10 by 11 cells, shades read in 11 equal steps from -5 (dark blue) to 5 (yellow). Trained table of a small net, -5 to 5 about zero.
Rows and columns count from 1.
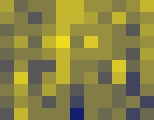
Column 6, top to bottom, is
3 3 1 0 1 0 0 -2 -3 -5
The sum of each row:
13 11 6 15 6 1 5 -3 -9 -9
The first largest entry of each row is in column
5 5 5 5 5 9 2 2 2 2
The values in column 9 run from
-1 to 4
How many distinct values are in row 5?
6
